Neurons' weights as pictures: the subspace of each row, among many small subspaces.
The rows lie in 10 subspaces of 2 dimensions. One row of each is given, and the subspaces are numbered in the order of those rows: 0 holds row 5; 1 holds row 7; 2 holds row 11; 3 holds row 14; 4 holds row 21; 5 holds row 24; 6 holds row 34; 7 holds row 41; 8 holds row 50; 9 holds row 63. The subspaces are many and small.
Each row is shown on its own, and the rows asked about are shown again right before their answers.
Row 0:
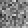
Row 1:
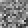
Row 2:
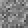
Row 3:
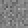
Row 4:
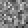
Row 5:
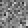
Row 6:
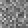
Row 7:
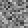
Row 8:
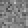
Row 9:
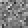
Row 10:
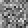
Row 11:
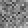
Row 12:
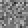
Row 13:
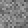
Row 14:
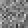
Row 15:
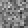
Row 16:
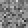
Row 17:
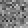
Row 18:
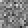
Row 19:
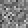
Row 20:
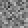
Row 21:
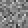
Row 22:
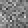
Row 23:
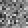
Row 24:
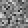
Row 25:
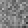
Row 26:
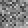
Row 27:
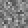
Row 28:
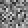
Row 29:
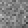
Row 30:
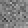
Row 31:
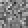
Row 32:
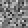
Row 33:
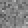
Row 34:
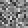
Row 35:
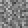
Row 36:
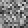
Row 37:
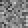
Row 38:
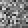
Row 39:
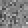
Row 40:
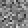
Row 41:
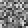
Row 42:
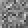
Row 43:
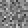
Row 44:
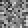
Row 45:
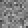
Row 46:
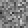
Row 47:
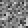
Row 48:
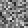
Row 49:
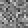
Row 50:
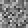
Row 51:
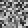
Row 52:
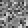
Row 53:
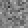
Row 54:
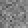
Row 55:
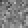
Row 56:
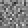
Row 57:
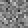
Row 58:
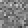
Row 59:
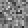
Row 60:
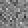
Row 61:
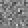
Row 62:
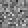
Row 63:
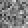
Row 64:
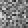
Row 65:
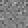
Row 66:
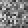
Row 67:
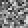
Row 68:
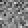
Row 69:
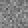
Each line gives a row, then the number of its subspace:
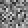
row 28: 3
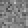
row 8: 4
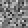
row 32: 0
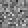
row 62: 0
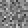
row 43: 4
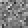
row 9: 3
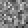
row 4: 5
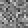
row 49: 6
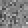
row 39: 5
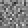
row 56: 8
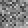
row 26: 2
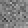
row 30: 2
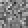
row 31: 3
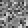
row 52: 0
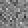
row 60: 6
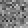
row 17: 2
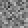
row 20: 1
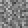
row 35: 4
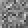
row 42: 3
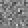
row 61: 8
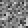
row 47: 0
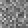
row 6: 6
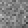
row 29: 9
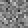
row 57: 6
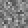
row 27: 5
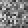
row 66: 5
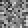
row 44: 4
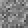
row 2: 3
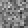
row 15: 1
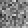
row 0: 9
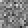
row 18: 7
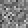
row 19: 8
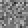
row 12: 8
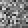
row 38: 5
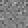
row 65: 8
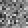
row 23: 5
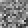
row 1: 0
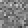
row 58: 7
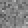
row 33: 9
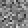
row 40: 4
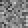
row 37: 4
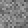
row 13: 2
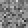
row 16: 0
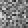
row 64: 9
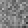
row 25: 9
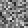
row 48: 1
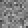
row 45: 7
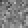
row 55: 3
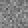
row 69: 6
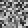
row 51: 7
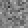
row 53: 1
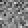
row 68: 7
